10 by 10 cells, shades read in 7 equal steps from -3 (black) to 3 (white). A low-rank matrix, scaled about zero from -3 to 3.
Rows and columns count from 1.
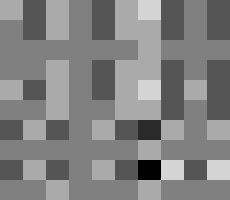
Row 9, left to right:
-1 1 -1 0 1 -1 -3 2 -1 2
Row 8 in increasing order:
0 0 0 0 0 0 0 0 0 1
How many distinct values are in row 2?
3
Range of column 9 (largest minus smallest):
2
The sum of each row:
1 -1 1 0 2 1 -1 1 -1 2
